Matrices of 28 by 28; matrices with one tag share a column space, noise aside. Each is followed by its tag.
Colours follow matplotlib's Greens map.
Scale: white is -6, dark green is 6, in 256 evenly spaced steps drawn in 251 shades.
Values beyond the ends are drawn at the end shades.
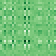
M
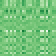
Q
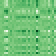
Q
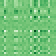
Q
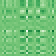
Q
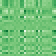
Q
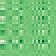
M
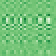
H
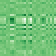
H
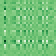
M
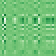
H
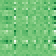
M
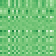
Q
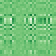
H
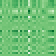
Q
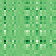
M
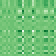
Q
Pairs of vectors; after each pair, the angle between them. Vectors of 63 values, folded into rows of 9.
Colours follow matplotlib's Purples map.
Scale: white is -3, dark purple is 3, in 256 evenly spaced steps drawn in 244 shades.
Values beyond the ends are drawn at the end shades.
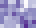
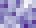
nearly parallel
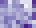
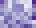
nearly parallel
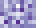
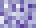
nearly parallel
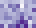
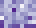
partly aligned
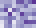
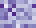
partly opposed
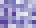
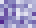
nearly parallel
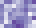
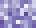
orthogonal
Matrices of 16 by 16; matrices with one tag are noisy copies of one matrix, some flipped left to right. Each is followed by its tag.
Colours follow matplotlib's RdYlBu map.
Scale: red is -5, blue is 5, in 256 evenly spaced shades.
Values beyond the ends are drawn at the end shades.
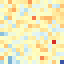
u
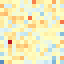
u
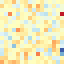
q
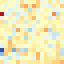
q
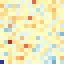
u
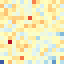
u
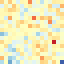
u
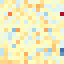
q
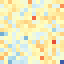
u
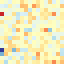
q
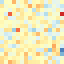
q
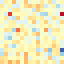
q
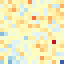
u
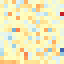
q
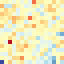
u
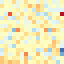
q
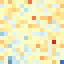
u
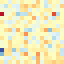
q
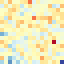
u
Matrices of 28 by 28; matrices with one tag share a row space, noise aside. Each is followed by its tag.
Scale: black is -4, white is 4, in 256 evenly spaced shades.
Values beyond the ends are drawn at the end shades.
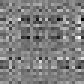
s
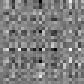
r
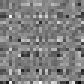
s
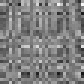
s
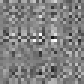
r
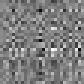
r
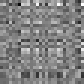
s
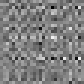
r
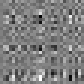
r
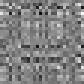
s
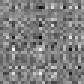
r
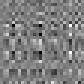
r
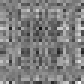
s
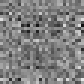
s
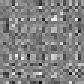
r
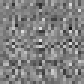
r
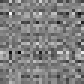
s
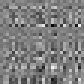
r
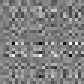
r
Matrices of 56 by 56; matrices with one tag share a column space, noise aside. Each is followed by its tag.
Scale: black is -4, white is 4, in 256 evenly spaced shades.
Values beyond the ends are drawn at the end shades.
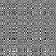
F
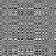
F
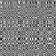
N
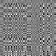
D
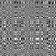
N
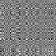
F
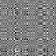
F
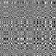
N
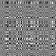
N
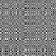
F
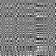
D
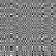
D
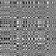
N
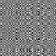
F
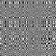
N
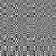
D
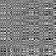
F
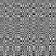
D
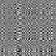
F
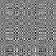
F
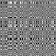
N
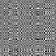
F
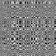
N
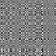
F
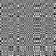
D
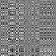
F
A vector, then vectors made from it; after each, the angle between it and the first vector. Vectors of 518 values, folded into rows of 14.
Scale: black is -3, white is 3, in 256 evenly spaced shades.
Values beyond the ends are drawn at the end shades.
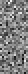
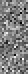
partly opposed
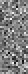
partly aligned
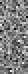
orthogonal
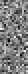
orthogonal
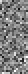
partly aligned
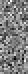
nearly parallel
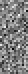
partly aligned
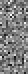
nearly parallel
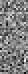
nearly parallel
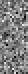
partly aligned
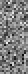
nearly parallel
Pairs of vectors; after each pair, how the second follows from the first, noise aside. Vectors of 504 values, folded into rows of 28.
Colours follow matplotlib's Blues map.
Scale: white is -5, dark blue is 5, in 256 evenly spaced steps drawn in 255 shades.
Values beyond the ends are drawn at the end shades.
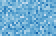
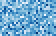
scaled up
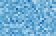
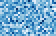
scaled up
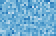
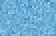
shrunk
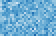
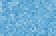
shrunk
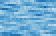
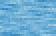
shrunk
